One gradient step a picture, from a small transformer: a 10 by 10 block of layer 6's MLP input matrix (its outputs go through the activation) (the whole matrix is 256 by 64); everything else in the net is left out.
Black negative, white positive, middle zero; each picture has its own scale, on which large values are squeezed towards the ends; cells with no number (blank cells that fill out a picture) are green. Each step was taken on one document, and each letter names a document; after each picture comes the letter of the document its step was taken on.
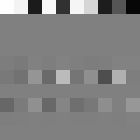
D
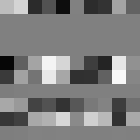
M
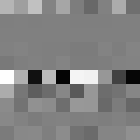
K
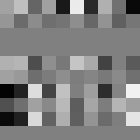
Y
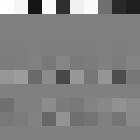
D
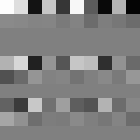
Y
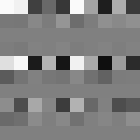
Y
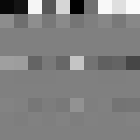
Y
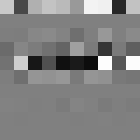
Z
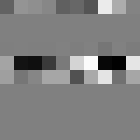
Z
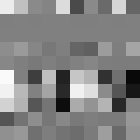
K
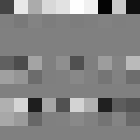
Y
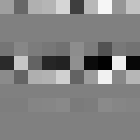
Z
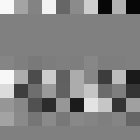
K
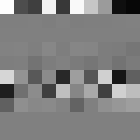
D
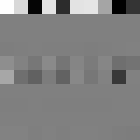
D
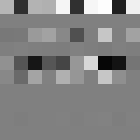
Z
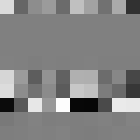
K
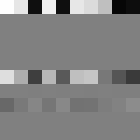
D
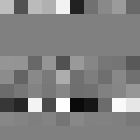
K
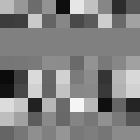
Y
